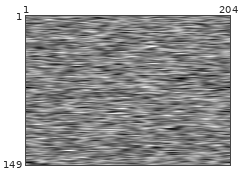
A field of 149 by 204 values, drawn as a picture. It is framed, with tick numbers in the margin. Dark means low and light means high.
Slope: none. Grain: streaks across. Histogram: bell-shaped. Average level on the scale: 50%. Mirror symmetry: none.
